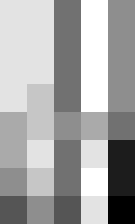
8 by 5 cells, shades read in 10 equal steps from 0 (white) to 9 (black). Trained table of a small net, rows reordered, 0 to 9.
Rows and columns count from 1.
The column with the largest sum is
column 5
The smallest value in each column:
1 1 4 0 4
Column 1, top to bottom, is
1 1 1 1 3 3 4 6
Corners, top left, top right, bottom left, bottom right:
1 4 6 9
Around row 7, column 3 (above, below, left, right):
5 6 2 0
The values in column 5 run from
4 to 9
